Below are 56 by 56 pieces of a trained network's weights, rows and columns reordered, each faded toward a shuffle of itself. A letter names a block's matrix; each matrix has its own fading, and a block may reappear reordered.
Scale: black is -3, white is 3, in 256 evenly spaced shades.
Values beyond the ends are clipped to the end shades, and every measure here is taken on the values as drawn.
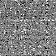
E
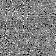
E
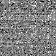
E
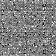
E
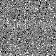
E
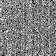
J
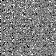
E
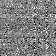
E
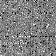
J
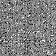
J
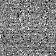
E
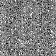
J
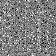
J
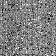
J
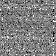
E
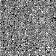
J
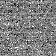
E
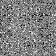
J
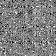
J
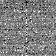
E
